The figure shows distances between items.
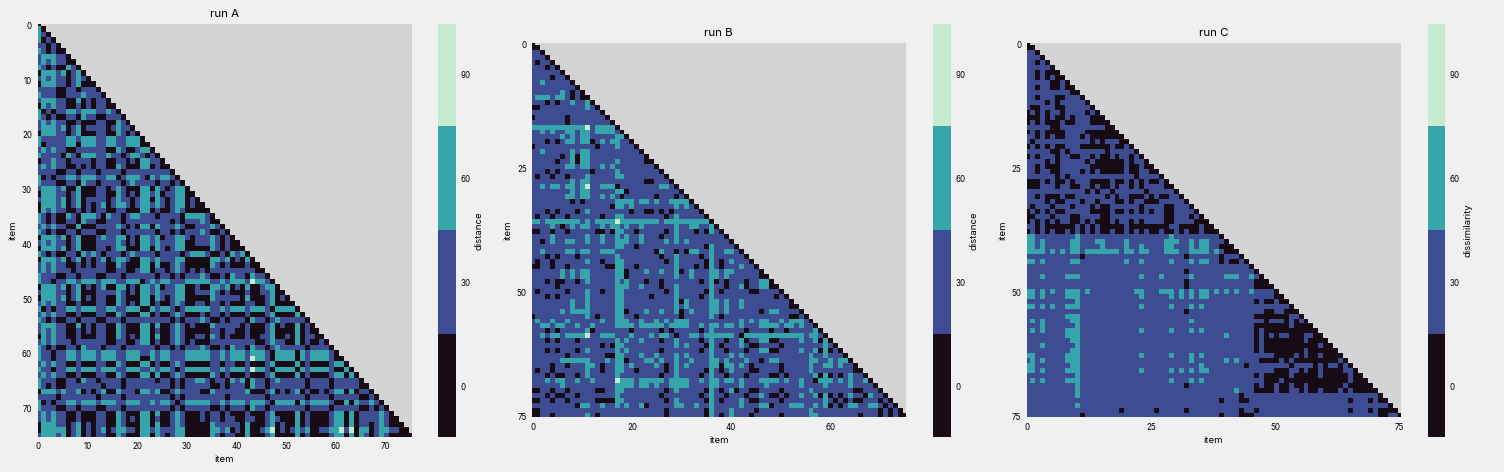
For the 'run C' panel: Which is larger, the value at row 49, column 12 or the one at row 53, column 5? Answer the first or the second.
the second
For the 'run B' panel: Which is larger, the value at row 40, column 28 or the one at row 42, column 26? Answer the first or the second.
the second
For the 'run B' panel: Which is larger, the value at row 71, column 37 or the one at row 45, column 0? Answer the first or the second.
the first
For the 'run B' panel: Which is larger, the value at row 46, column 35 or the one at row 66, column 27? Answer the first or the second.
the first
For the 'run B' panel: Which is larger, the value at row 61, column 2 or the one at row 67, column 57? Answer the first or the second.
the second
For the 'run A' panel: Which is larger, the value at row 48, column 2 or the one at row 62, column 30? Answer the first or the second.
the first
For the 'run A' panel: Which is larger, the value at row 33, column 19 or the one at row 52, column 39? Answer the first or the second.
the second
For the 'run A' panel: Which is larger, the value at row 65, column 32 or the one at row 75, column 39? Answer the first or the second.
the first
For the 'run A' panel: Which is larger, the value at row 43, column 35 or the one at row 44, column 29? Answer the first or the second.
the first
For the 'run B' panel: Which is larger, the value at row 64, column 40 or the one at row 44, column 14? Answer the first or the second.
the first
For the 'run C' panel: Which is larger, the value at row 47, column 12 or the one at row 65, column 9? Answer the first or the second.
the second
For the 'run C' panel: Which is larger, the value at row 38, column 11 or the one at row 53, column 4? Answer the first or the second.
the second
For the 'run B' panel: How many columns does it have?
76
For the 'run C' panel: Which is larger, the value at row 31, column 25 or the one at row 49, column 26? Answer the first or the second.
the second
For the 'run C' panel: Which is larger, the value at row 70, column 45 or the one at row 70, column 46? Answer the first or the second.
the first
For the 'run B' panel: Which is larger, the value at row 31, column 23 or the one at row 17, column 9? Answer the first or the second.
the second
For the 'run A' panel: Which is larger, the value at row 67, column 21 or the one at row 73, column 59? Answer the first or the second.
the first
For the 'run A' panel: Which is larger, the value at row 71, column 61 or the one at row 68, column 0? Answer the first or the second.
the first
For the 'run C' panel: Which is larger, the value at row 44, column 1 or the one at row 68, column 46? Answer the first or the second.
the first
